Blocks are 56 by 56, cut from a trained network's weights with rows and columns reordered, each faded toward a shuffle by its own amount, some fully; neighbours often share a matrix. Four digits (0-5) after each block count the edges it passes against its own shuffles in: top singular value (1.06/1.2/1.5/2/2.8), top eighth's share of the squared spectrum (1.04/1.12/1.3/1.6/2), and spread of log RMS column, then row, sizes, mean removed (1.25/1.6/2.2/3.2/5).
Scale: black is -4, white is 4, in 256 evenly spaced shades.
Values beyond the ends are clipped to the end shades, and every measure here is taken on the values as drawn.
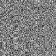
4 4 2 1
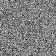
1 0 0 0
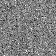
0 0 0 0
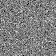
0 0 0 0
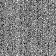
2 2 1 1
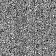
1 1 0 0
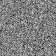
0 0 0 0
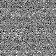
2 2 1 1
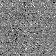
1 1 0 0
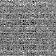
3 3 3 1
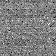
2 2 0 0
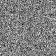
2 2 0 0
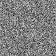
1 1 0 0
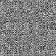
3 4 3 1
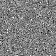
1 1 0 0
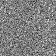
1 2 0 0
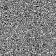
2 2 0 1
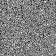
1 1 0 0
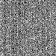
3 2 0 1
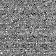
2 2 1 0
